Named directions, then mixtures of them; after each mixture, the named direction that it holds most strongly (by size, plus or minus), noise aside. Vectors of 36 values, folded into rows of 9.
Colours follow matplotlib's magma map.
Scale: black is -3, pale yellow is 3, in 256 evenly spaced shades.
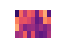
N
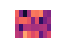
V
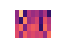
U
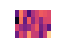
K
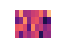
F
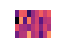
K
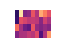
K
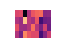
V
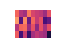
K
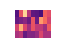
V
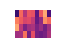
N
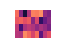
V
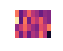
K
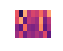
U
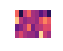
F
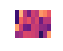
K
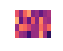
K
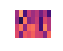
U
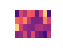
N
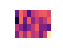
K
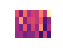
U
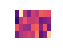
K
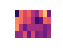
N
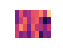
F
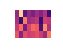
U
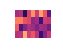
V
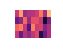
F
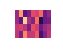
F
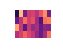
N
